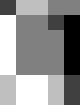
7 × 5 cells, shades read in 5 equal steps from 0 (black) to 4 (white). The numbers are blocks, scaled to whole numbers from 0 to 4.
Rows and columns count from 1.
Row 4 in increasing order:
0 2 2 2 4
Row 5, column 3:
2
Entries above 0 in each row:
5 4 4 4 4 5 5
